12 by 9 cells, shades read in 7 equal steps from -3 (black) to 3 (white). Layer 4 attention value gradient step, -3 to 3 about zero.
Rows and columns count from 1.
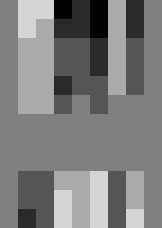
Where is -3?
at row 1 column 4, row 1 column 6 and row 2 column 6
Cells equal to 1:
20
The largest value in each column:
0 2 2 2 1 2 1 2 0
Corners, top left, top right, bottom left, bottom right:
0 0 0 0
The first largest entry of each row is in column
2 2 2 2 2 2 1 1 1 6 4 4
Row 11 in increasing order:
-1 -1 -1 0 0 1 1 2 2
